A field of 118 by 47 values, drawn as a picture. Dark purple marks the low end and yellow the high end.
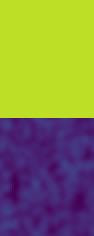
It is made of 2 by 1 panels. Panel 1,1: very high, flat. Panel 2,1: very low, blotchy, faint in contrast.
